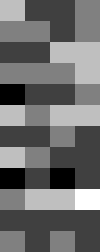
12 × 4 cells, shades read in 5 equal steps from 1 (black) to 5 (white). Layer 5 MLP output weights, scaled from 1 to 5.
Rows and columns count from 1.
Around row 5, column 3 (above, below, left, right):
3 4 2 3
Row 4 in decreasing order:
4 3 3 3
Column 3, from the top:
2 2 4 3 2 4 3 2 1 4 2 3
